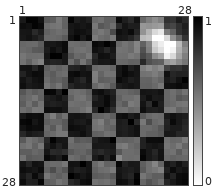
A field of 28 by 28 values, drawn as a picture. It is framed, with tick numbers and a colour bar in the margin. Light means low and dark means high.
Overall the values sit about 70% of the way up the scale. The top right is the ninth with the lowest average. The field is checkered. One dip sinks in the top right.
